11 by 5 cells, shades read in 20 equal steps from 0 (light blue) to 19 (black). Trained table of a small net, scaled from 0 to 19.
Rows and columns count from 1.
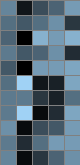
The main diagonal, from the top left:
7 11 3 6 4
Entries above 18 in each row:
0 0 1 0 1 0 0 0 0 0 0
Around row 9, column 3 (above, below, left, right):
18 9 18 11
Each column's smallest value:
6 0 3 5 3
